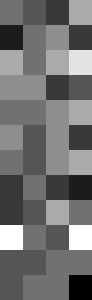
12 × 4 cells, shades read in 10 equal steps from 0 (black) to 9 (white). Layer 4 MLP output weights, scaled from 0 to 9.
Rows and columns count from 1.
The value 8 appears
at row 3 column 4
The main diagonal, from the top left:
4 4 6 3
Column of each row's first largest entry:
4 3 4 1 4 1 4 2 3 1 3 2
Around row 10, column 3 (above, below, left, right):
6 4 4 9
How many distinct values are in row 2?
4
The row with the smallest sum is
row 8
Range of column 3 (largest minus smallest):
4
